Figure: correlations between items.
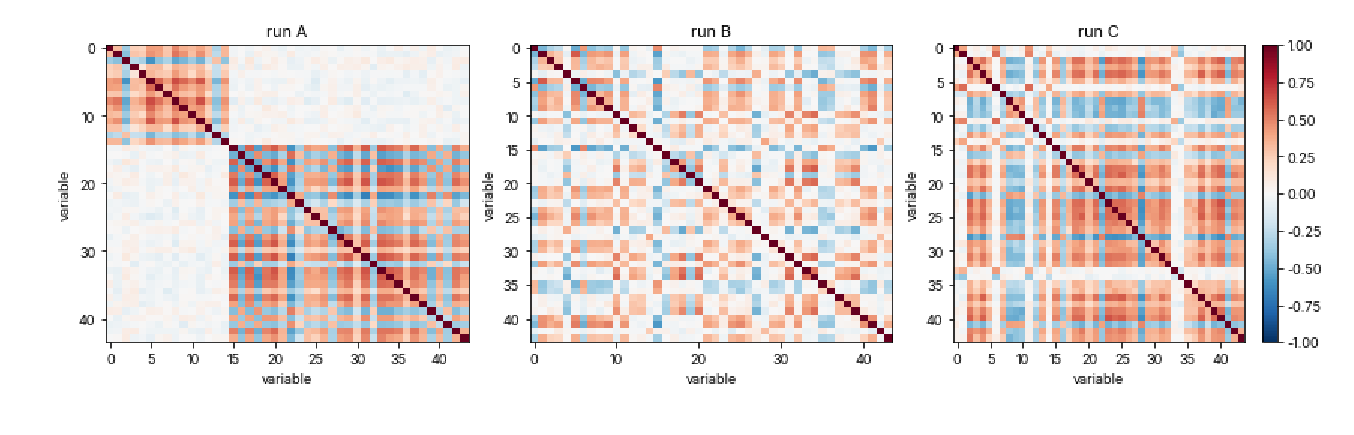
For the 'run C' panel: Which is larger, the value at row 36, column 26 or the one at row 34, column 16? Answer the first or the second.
the first
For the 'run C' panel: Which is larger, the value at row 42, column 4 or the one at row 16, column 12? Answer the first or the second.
the first
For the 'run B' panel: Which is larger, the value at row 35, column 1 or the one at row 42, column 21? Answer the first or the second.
the second
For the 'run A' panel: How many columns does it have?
44
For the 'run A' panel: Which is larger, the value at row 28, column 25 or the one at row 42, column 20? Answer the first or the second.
the second
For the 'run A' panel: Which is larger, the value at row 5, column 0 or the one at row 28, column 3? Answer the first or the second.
the first
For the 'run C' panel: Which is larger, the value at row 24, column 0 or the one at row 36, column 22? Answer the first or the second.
the first
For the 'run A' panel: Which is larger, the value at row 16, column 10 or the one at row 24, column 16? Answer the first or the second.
the first
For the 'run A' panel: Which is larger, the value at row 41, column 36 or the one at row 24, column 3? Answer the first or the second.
the second
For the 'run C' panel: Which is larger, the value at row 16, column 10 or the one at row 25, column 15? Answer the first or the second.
the second
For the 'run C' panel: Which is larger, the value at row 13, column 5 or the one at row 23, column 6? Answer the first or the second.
the first
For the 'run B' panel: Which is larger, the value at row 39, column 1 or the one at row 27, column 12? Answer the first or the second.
the first
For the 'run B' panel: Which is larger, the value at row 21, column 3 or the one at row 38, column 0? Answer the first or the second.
the first
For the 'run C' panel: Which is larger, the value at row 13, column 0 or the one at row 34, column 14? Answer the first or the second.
the first
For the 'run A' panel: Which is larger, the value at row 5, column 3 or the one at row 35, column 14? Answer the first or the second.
the first
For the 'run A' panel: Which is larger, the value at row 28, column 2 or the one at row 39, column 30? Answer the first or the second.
the first
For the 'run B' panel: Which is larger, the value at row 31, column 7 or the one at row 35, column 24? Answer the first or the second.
the first
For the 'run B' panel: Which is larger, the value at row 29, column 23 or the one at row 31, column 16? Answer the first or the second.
the first
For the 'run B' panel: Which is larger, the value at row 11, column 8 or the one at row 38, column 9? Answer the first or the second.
the first
